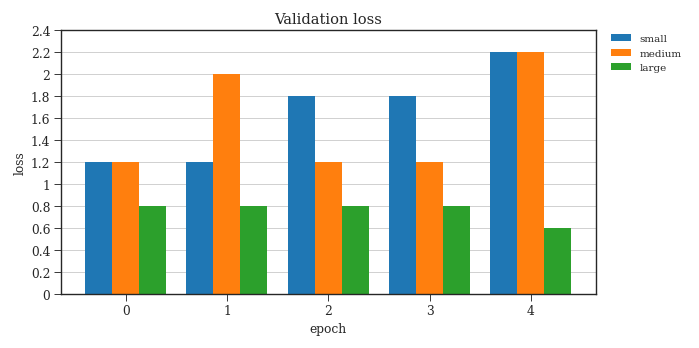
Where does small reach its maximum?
4
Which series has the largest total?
small
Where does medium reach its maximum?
4
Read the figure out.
Title: Validation loss
x-axis: epoch, ticks 0 1 2 3 4
y-axis: loss, ticks 0 0.2 0.4 0.6 0.8 1 1.2 1.4 1.6 1.8 2 2.2 2.4
Legend: small, medium, large
Values:
small: 1.2 1.2 1.8 1.8 2.2
medium: 1.2 2 1.2 1.2 2.2
large: 0.8 0.8 0.8 0.8 0.6
